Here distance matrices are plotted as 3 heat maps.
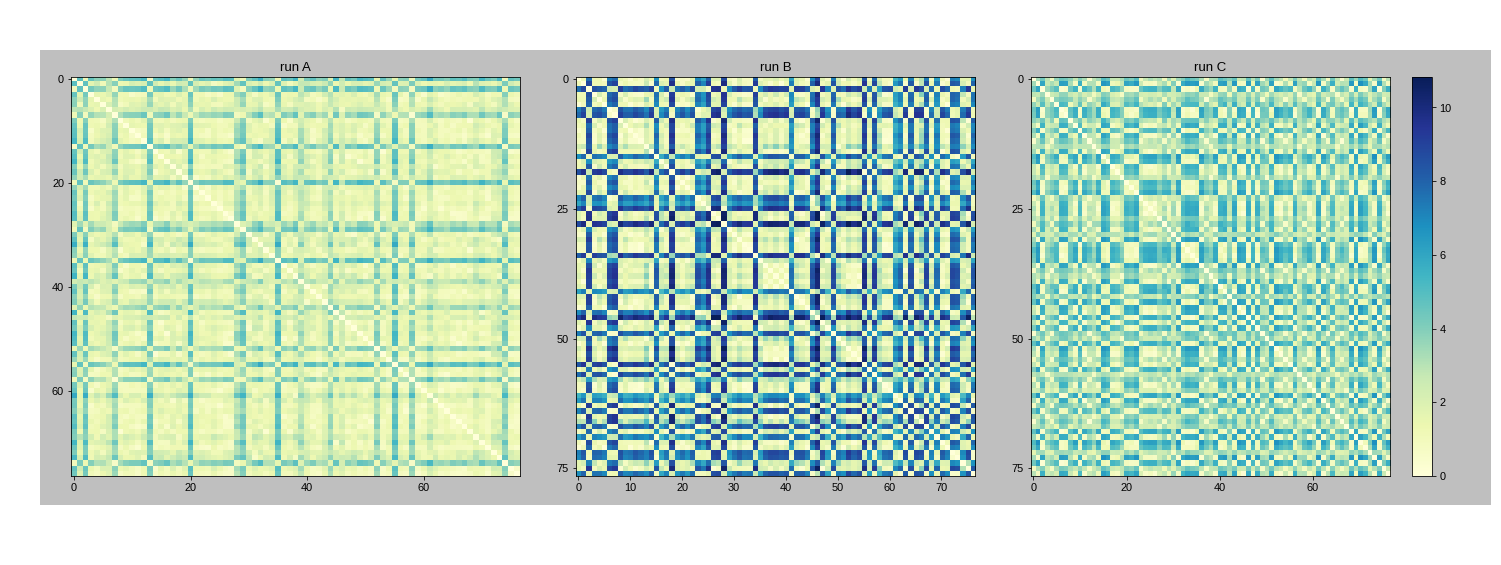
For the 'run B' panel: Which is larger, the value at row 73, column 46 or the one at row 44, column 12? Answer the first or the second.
the first
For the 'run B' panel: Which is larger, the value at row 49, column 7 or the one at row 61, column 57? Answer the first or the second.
the second
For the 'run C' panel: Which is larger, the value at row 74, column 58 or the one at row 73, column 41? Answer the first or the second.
the second
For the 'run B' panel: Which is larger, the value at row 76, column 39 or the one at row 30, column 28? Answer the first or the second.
the second
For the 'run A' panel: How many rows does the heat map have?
77
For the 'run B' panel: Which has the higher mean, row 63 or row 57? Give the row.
57
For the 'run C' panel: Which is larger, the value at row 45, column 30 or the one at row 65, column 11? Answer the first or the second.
the first
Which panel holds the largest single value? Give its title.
run B
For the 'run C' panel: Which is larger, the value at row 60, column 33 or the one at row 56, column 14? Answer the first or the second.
the second
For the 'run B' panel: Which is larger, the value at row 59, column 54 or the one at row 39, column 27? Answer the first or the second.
the first
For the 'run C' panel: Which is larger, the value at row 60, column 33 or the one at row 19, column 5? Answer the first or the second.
the first
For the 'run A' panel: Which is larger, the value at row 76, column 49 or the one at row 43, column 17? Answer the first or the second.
the second
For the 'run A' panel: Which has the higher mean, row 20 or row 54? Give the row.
20
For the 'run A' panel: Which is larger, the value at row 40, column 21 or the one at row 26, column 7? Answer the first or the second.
the second
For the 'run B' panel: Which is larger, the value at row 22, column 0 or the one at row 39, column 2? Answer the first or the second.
the second
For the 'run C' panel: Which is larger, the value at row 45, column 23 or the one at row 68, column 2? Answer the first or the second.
the first
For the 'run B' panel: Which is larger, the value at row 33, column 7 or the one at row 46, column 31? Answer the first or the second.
the second
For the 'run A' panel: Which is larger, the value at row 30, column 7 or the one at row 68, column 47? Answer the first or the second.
the first
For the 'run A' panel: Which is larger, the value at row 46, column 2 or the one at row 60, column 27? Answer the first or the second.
the first
